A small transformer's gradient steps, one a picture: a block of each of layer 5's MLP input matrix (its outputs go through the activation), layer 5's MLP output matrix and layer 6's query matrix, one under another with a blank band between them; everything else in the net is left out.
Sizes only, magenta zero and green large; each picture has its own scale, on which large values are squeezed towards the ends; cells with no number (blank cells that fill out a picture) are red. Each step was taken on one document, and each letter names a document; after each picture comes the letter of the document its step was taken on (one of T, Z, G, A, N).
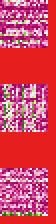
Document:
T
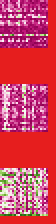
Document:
T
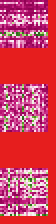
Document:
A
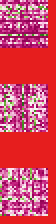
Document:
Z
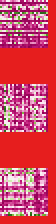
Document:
Z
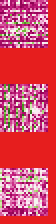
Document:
T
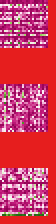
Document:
Z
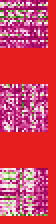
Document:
T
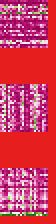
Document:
Z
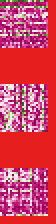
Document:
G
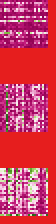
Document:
A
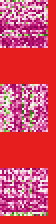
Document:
G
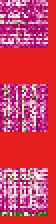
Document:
T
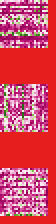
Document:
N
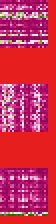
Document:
Z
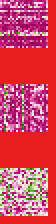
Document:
N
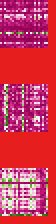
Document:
A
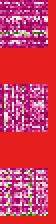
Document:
N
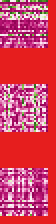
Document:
Z
